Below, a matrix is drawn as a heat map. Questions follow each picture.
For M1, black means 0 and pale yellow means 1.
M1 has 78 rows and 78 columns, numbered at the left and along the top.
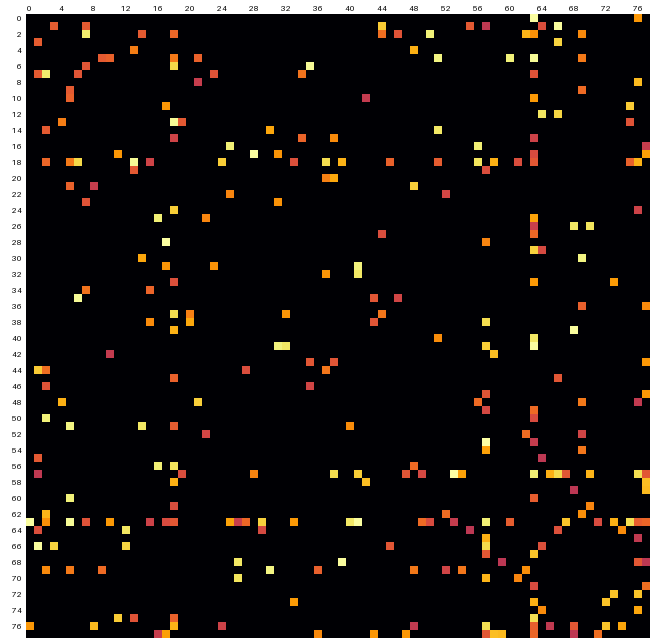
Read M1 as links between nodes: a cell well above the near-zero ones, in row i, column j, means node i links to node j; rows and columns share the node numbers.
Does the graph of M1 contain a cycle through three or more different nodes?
yes
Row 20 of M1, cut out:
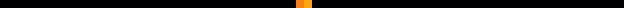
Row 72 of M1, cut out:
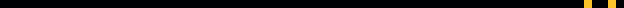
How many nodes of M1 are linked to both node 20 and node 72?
0
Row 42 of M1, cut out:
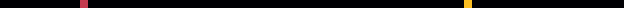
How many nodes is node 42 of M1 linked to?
2
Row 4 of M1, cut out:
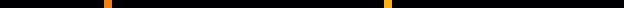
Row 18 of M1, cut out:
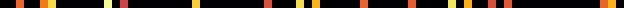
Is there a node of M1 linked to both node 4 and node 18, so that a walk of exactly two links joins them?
yes
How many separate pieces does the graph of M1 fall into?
1
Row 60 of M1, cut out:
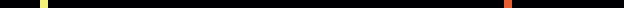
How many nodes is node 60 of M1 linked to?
2
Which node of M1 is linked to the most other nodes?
node 63
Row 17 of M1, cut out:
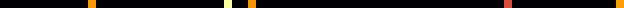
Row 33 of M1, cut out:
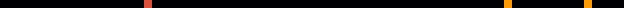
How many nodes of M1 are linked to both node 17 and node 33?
1
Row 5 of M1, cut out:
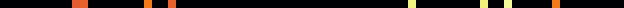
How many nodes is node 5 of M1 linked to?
8
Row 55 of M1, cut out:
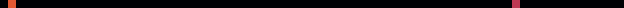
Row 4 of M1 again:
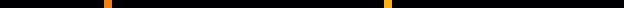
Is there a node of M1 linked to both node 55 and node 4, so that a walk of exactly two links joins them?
no
